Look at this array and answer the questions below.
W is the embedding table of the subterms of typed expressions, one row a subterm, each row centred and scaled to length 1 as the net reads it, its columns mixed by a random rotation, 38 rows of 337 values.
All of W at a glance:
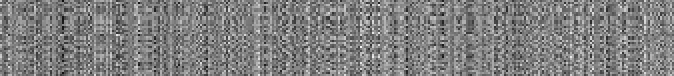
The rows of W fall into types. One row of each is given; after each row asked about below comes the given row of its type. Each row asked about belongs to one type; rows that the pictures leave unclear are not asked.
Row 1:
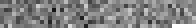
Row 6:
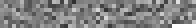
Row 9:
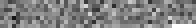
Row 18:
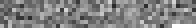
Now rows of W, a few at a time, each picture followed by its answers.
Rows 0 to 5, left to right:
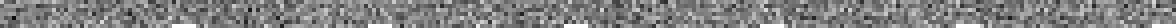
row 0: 9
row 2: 6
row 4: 18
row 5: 18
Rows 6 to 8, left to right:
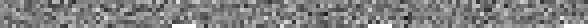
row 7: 6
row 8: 9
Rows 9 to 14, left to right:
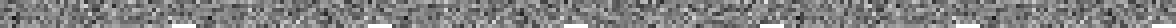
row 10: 9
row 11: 9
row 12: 6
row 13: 9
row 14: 9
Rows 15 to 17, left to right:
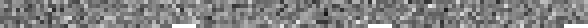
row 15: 1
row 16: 6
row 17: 1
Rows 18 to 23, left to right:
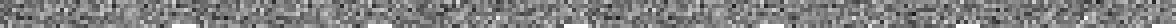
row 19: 18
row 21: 18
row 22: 6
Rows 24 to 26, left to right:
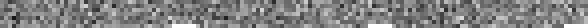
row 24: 9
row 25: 18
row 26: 1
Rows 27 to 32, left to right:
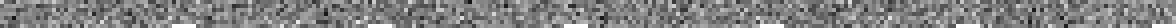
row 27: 9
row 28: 6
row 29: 18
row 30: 9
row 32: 1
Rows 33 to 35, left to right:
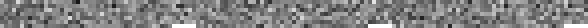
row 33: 18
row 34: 6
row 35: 18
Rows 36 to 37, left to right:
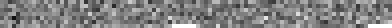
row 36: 9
